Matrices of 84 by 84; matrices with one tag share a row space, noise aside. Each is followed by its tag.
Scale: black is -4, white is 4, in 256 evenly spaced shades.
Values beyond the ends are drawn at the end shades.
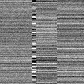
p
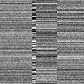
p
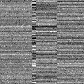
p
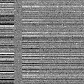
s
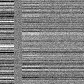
s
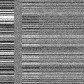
s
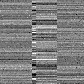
p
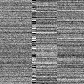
p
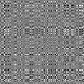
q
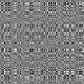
q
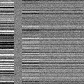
s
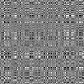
q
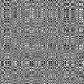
q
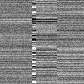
p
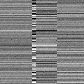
p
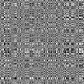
q
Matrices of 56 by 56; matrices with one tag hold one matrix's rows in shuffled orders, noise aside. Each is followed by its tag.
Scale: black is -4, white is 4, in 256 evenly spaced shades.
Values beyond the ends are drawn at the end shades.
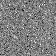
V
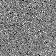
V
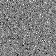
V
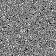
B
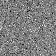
V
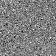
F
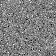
B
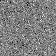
V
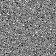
F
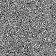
V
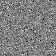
B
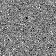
B
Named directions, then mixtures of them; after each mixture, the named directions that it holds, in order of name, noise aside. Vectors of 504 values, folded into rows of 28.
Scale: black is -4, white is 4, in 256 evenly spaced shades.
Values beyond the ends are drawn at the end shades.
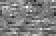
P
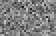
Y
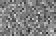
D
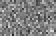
D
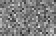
D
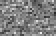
D, P, Y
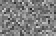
D, Y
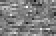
P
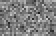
D, P, Y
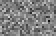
D, Y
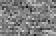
D, P, Y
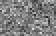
D, P, Y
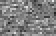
D, P, Y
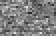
D, P, Y
